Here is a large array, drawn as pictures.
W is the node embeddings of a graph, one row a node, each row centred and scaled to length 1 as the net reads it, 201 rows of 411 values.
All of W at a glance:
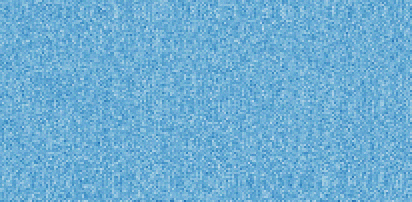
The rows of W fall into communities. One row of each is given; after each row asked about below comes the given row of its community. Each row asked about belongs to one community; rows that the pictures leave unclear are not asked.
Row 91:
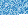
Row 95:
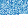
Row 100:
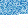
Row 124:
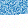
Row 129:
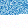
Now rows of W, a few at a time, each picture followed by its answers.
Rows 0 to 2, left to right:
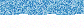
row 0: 124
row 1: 91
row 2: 124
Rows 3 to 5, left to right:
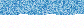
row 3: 129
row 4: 91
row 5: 100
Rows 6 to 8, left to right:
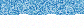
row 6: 95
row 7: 129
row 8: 95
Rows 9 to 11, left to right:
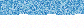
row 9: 95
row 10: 129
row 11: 100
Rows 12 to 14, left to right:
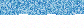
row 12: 129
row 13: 95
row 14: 100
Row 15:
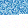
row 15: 95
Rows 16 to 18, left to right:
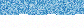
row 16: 95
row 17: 95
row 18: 91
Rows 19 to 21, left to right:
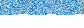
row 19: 124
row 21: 100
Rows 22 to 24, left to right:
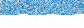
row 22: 91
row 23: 124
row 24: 129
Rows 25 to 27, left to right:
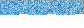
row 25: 95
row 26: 95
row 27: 91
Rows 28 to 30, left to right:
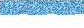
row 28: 91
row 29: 95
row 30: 91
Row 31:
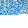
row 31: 100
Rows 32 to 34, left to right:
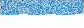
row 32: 129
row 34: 124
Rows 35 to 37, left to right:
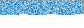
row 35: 95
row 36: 124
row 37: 91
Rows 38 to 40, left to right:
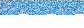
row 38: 100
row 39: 95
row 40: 100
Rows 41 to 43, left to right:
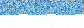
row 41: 100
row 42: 100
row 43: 91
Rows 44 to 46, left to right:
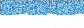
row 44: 124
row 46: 95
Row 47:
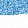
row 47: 100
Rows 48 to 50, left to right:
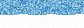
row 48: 124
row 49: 100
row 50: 124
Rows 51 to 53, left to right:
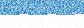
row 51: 95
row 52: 95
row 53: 100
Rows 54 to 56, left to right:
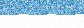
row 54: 100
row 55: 95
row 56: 95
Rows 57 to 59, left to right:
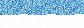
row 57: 100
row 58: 91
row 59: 100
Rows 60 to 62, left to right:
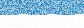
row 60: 100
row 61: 91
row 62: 129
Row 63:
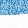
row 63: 95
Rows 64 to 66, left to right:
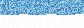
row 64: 129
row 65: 100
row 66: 124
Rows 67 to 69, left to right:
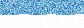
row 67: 91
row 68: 129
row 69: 129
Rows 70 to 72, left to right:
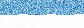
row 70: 124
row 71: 124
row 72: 100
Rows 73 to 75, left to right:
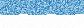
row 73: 129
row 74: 100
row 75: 95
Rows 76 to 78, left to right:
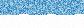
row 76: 91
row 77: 95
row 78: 100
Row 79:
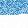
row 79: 100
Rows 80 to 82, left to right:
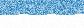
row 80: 91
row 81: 95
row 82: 129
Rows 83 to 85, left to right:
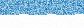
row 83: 91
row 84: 95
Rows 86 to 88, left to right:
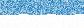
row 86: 100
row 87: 124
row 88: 91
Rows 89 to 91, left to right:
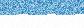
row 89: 124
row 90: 95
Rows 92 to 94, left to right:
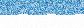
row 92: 100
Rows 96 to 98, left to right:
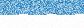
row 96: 129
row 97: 100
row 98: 95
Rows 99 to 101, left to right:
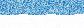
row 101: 100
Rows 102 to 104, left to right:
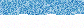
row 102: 91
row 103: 100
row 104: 100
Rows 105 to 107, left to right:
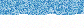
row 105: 91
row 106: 100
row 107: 124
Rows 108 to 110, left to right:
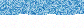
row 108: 124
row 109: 91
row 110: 100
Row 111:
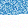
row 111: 124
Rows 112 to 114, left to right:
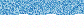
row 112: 91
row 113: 124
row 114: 100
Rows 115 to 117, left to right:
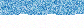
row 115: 129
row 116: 91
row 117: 100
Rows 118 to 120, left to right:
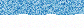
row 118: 100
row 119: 100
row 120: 124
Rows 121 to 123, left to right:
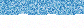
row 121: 129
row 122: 95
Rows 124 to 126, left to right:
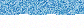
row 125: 129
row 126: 91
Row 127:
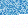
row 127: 100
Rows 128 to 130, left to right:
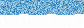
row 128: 129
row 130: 100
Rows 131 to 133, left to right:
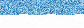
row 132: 124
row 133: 91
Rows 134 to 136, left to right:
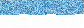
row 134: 91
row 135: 129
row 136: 124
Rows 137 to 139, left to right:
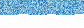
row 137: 100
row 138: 129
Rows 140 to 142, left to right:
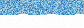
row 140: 100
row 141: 124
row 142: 129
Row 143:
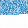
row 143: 91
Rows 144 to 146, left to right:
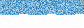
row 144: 129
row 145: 129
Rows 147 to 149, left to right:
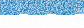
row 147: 95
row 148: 95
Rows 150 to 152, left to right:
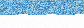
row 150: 124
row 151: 100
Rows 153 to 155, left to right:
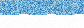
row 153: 91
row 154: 95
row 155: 124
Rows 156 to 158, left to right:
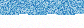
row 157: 100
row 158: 129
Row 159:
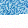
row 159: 129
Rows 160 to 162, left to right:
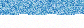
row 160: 91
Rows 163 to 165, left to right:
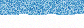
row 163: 95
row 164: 124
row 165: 124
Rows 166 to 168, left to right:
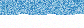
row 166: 100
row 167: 95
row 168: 100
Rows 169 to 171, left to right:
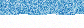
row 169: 124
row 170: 124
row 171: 91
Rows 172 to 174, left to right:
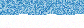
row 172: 100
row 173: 100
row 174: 95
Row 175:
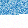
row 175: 91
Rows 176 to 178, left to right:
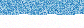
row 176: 91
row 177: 91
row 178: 95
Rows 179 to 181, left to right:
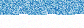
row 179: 91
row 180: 91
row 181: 124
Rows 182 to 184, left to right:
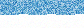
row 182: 124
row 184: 91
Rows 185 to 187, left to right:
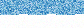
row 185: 91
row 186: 129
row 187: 91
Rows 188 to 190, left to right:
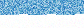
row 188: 91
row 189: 124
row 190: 129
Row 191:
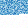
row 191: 95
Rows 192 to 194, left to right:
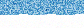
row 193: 124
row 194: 95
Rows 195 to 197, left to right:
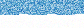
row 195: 95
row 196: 95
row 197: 95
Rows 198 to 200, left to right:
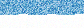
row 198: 124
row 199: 91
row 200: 129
